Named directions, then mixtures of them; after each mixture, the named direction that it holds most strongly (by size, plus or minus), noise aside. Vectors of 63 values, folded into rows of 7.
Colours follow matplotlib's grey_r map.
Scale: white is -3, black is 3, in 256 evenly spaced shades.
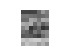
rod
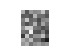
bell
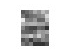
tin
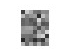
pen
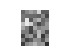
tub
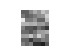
tin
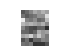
tin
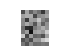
bell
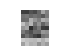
rod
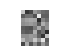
pen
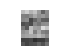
rod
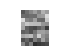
tin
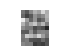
tin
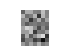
pen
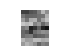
rod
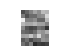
tin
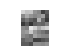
rod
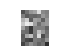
tub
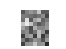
tub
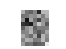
tub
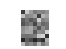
pen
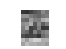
rod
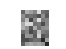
tub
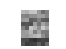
rod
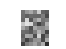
tub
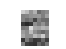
rod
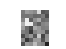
tub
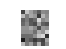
pen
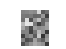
tub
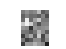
tub
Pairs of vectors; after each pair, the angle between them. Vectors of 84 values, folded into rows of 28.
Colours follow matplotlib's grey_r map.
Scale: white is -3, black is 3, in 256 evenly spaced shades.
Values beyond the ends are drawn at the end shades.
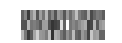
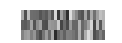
partly opposed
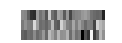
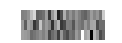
nearly opposite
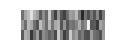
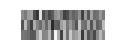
orthogonal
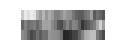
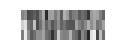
orthogonal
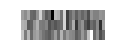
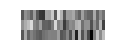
partly opposed
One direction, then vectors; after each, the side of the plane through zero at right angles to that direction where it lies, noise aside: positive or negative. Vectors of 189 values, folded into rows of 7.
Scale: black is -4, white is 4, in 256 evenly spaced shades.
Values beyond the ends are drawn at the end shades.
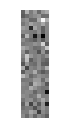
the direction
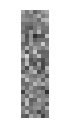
positive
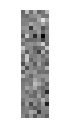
positive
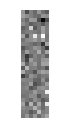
negative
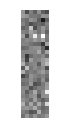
negative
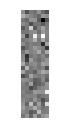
negative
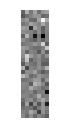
positive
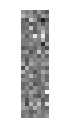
negative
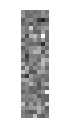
negative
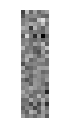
positive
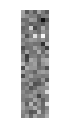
negative
